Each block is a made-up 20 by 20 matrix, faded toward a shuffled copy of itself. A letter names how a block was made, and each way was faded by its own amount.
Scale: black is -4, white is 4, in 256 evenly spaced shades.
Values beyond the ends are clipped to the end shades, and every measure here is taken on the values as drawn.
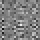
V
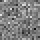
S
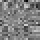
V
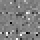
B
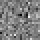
S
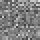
S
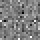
B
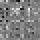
V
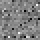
B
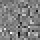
S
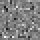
B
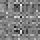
V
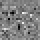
B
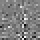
V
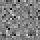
S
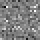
B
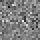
B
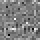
B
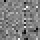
S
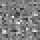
B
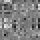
V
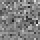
B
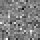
B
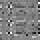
V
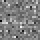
B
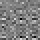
V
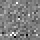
B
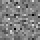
S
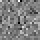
S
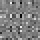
V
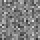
S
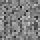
S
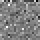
B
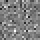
S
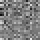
V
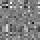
V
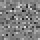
B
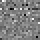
B
